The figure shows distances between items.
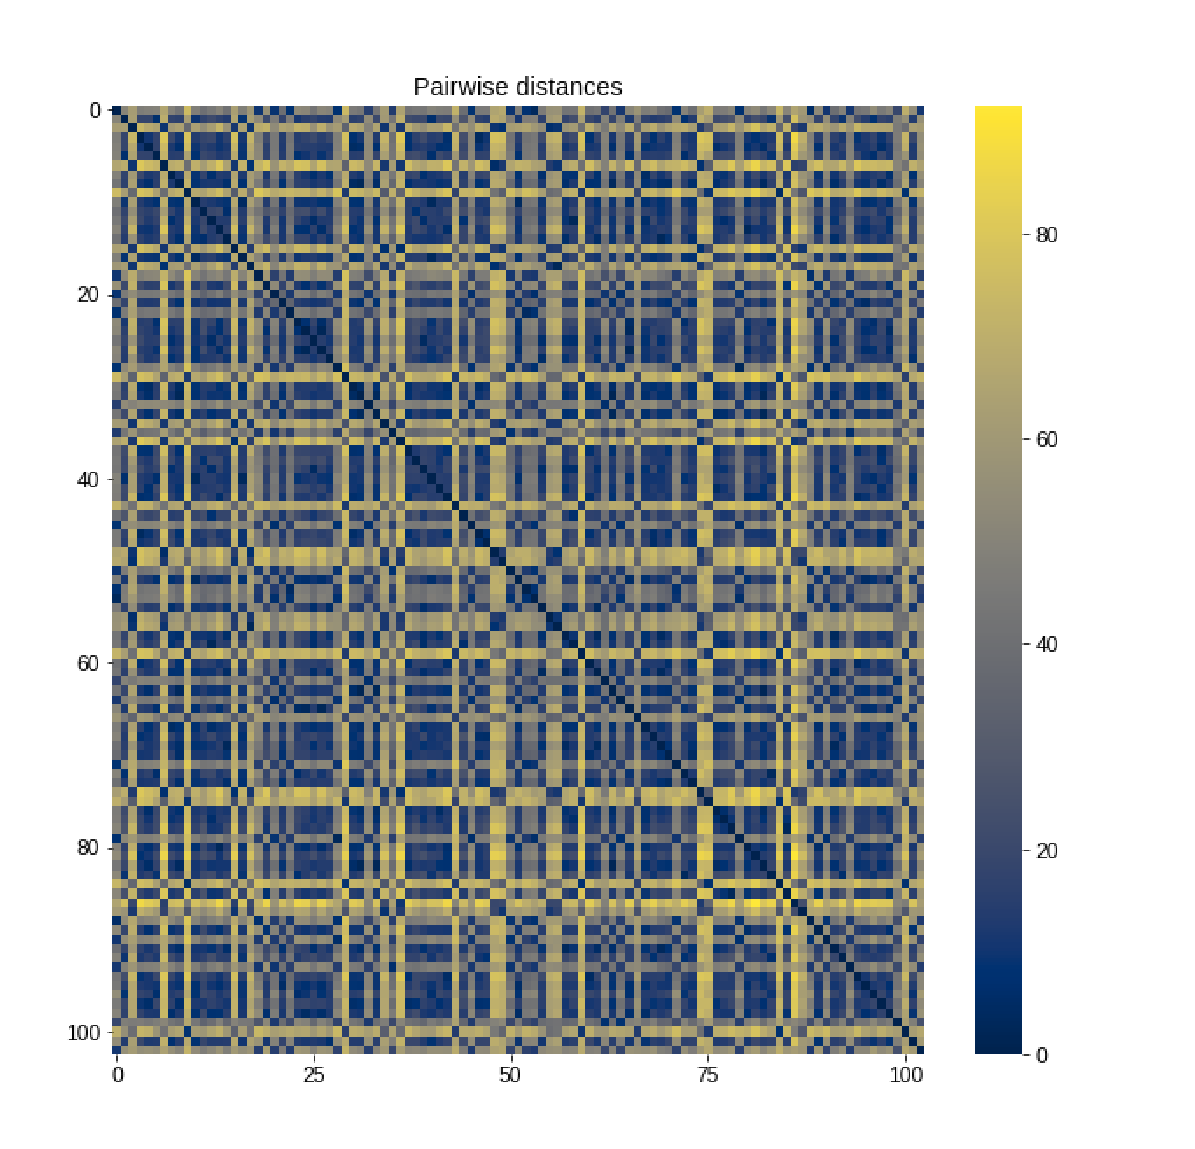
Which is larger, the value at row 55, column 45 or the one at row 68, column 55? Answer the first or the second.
the second
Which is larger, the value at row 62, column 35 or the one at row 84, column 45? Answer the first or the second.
the second
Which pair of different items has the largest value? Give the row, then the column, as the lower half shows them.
86, 81
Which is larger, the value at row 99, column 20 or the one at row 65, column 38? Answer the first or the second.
the second
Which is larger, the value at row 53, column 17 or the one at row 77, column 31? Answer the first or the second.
the first
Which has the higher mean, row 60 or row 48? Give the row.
48
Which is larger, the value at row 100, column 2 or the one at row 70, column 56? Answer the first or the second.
the second
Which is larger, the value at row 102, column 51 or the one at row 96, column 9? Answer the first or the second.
the second
